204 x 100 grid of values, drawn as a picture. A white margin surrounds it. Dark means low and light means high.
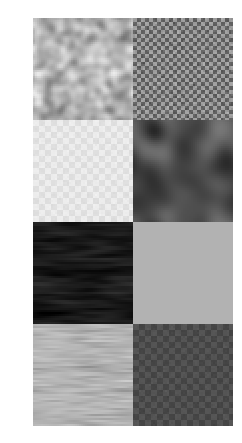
It is made of 4 by 2 panels. Panel 1,1: high, blotchy. Panel 1,2: middling, checkered, strong in contrast. Panel 2,1: very high, checkered, faint in contrast. Panel 2,2: low, smooth. Panel 3,1: very low, streaked across, faint in contrast. Panel 3,2: high, flat. Panel 4,1: high, streaked across, faint in contrast. Panel 4,2: low, checkered, faint in contrast.
